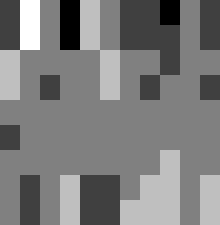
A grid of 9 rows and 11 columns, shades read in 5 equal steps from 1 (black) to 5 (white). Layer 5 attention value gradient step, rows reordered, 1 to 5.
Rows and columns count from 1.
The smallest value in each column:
2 2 2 1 2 2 2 2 1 3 2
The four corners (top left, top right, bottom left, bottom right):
2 2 3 4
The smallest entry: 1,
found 3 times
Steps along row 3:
down same same same up down same down up same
